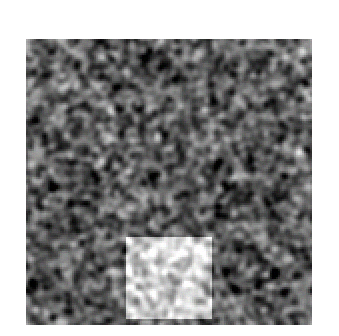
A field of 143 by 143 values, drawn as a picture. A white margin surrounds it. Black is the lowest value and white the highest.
The ninth with the highest average is the bottom middle. An odd patch, higher than its surroundings, sits in the bottom middle. On average the colour sits 40% of the way up the scale. No regular stripes run through it.
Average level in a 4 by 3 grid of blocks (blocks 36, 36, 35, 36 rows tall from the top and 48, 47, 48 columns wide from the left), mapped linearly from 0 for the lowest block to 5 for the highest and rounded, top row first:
101
000
020
050
